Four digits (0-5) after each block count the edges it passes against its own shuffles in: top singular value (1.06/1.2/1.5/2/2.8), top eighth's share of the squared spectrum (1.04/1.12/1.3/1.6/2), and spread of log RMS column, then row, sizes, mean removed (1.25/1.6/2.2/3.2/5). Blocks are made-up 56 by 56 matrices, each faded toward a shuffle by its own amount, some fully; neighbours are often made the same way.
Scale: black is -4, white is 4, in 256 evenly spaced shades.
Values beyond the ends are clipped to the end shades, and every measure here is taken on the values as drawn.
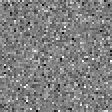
0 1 0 0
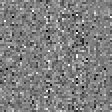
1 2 3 0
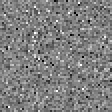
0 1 1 0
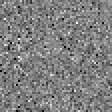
1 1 1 0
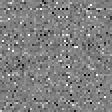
3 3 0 1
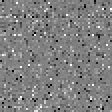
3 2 0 1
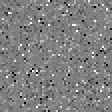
2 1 0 0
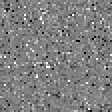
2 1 0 0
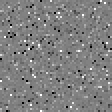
0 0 0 0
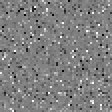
0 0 0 0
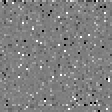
2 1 0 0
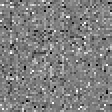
3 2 1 0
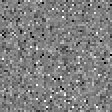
0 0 0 0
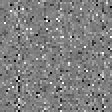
3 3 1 0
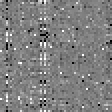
4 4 2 1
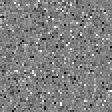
0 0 0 0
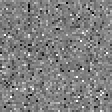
2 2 1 0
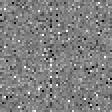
3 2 1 0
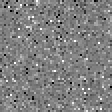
2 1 0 0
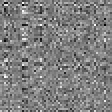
4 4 3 2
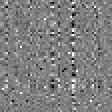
4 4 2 2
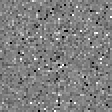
1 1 0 0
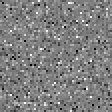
0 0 0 0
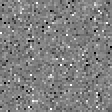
1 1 0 0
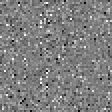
1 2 1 0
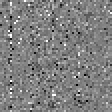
2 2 2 0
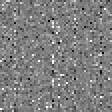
2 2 2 0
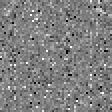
1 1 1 0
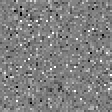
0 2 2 0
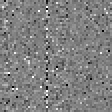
3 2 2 0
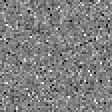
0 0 0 0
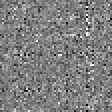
2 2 2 2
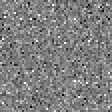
1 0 0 0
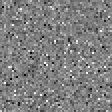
0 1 0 0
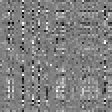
4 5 3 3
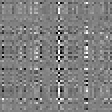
5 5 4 3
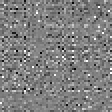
4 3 2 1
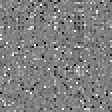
3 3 1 1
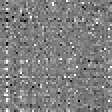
4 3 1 1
